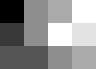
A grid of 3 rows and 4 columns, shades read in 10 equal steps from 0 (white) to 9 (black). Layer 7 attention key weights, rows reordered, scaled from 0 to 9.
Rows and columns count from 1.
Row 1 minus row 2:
2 0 3 -1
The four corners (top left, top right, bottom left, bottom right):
9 0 6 3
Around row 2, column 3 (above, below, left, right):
3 4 4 1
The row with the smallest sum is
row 2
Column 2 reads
4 4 6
